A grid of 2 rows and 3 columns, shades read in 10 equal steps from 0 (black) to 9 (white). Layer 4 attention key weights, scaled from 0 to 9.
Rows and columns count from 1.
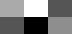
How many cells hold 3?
2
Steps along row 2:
down up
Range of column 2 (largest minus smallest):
9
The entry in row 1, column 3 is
3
